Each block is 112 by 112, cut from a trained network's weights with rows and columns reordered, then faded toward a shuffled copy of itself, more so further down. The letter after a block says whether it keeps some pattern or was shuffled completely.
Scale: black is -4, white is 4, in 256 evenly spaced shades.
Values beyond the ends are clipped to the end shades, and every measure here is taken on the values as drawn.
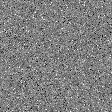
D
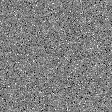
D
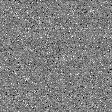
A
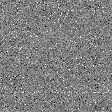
A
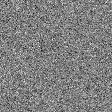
D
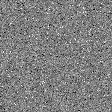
D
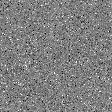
D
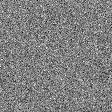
D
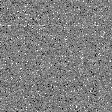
A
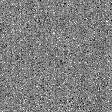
A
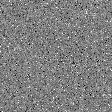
D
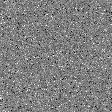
D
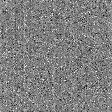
A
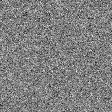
A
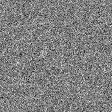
A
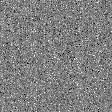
A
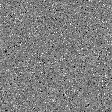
D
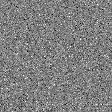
A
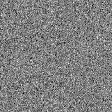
A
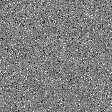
D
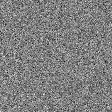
D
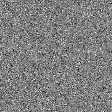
A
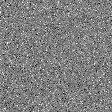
D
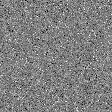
D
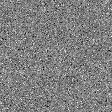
A
